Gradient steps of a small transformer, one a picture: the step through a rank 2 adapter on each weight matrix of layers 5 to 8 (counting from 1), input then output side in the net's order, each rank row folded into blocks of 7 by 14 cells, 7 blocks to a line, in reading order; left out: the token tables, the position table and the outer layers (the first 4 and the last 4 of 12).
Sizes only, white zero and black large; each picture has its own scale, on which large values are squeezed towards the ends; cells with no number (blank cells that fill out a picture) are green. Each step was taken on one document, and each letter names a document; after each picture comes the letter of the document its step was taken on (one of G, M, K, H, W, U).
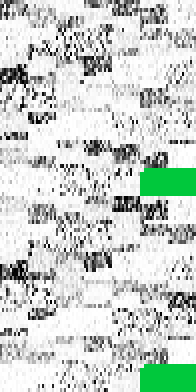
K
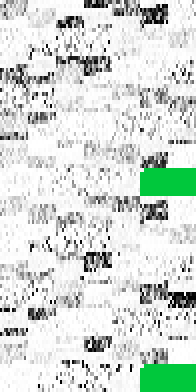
K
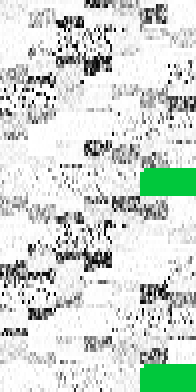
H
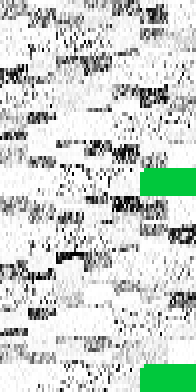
K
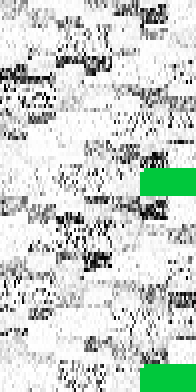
H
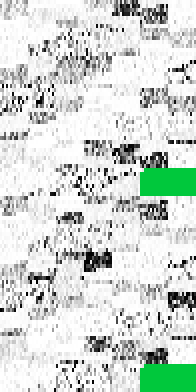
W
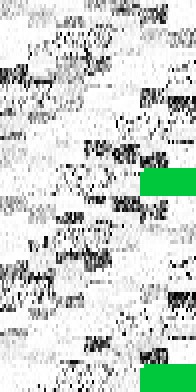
W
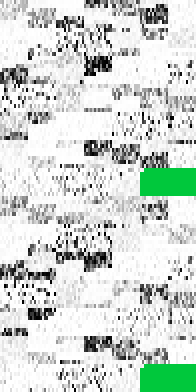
H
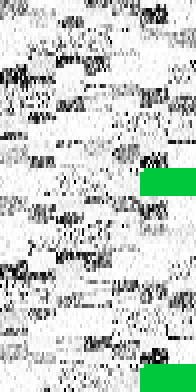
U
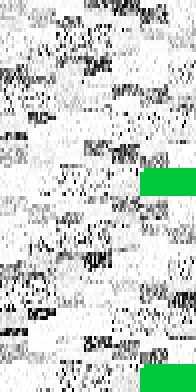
U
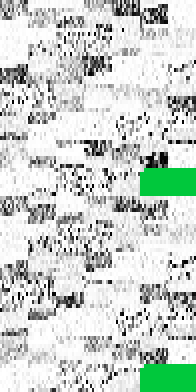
W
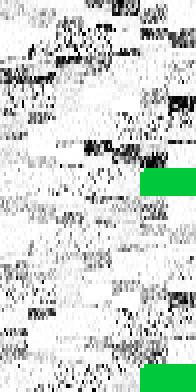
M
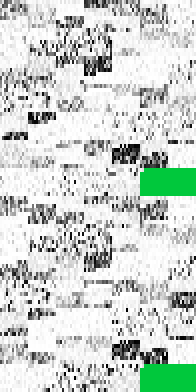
U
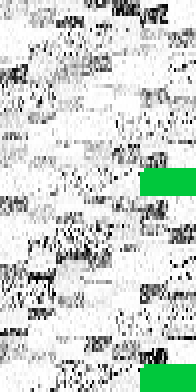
W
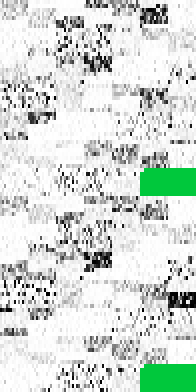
H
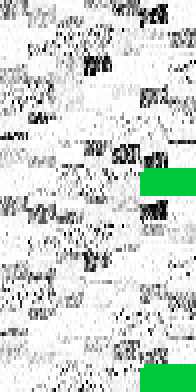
W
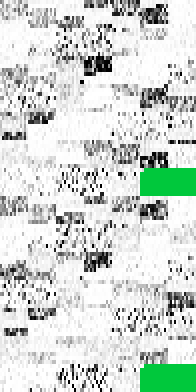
H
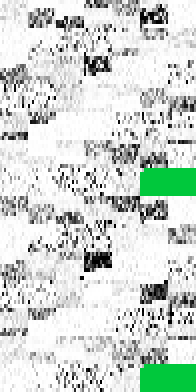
H
